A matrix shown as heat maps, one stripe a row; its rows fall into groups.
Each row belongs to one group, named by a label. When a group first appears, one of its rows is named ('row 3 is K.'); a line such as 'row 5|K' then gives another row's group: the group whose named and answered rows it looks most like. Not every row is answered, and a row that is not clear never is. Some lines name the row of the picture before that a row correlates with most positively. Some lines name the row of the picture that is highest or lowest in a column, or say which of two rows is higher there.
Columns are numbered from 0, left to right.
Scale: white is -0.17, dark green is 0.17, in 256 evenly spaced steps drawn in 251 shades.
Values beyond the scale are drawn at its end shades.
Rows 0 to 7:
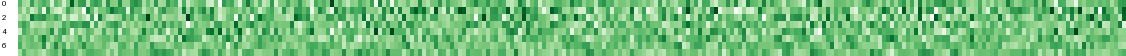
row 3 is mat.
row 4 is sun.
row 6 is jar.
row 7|mat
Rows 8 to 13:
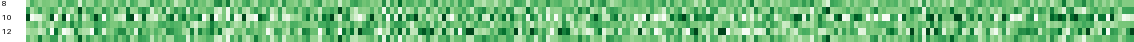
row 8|sun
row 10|jar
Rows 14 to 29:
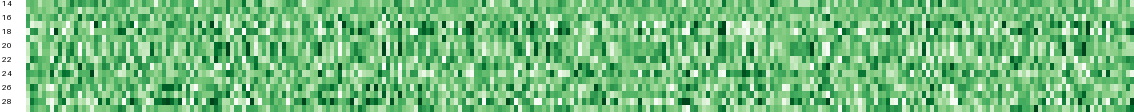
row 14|mat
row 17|jar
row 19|jar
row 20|sun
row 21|sun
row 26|mat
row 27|sun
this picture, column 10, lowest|17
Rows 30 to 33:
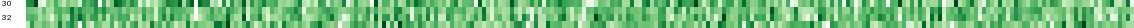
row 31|mat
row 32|mat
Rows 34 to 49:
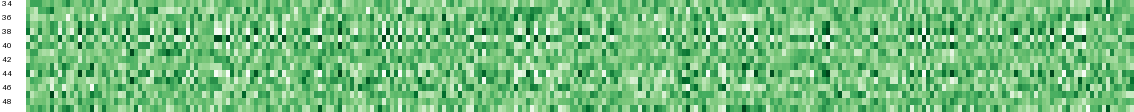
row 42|sun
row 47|jar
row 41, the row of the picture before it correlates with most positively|30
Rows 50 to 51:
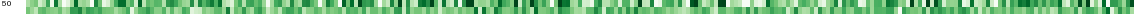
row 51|mat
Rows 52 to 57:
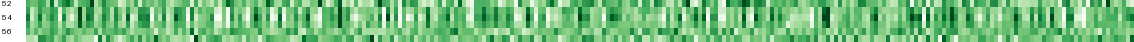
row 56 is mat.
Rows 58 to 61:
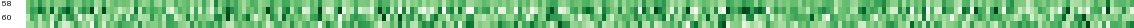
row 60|sun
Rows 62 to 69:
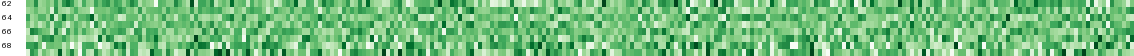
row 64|jar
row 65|jar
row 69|sun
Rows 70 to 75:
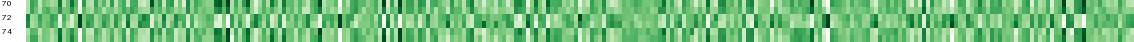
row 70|sun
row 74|sun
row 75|sun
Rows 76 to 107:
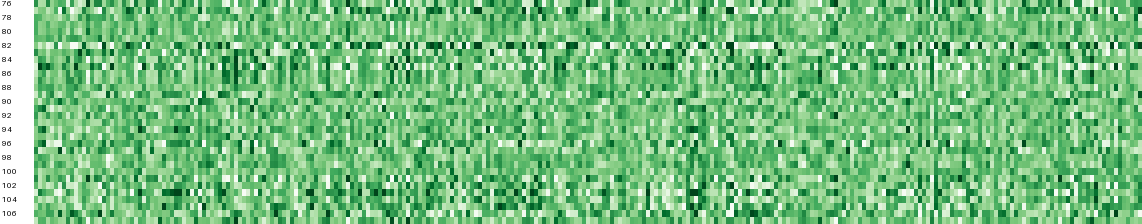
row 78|mat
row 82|jar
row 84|sun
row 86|sun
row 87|sun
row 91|mat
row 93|jar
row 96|mat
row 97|jar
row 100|jar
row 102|jar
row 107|sun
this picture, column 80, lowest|85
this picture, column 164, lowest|83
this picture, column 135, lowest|106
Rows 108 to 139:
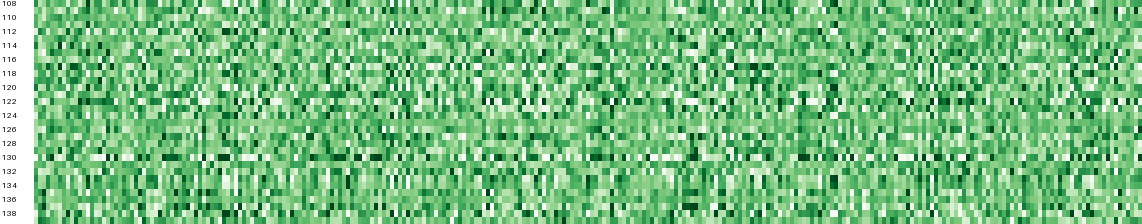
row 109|mat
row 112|sun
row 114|jar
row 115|mat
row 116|jar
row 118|sun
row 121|mat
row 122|mat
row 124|sun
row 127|mat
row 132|jar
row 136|mat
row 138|sun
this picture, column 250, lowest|117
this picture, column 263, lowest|122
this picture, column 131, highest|117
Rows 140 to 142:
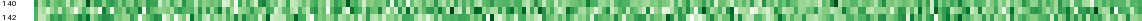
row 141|jar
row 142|mat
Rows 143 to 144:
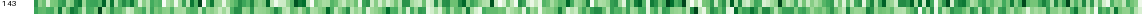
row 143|mat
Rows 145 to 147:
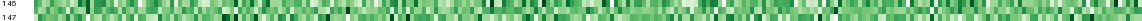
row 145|mat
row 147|sun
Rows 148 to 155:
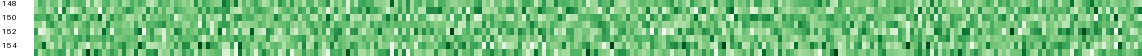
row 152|jar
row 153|mat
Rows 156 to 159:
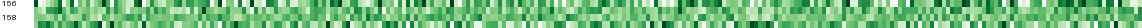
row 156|jar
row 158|jar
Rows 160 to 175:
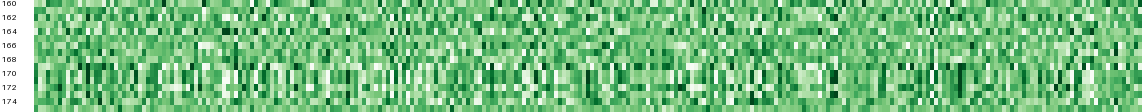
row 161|mat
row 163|jar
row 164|sun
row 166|mat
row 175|jar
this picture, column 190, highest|172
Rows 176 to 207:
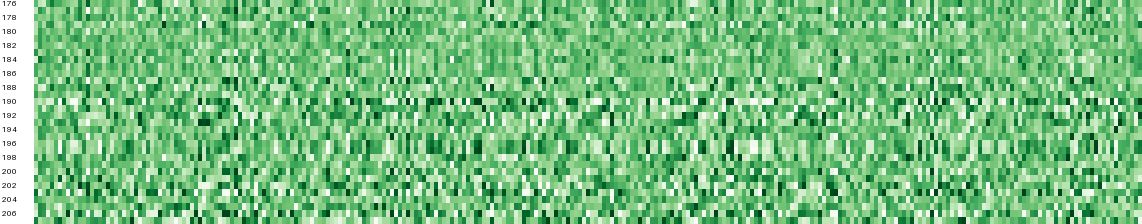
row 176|mat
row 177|sun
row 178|mat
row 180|sun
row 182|mat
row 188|mat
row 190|jar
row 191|mat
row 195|sun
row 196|jar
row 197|jar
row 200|sun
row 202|mat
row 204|mat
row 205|mat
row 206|sun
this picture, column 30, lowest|206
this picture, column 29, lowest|206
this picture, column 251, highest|203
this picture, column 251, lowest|206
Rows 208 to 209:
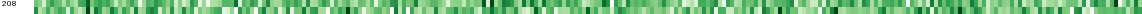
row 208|mat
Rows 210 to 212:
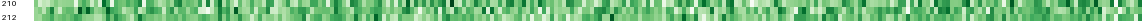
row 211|mat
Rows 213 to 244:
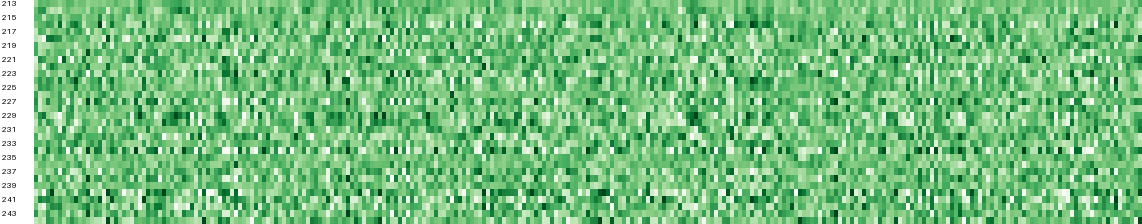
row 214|mat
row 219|jar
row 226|jar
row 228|jar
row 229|mat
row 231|jar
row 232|mat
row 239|jar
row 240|mat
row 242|mat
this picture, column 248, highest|221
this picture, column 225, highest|234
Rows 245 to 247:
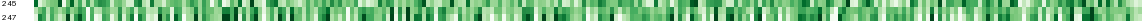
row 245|jar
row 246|sun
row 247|sun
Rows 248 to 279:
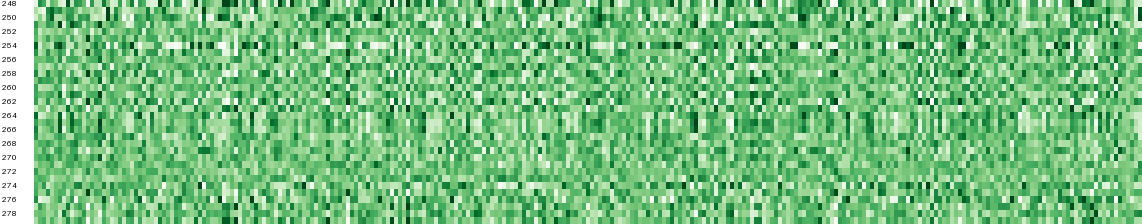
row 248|sun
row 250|mat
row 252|jar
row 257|jar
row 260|jar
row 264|jar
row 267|mat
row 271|mat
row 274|mat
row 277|sun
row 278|jar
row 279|sun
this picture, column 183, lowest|254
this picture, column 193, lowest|254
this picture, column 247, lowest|248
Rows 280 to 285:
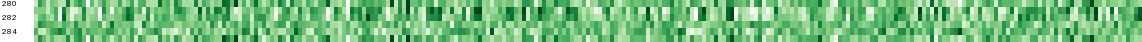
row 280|sun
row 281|jar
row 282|jar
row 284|mat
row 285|sun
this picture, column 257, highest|281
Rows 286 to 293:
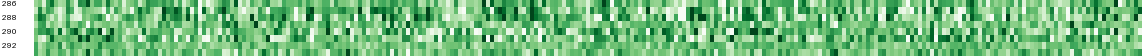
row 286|mat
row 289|sun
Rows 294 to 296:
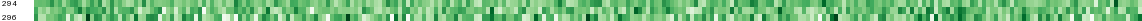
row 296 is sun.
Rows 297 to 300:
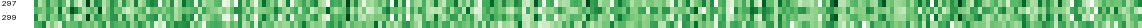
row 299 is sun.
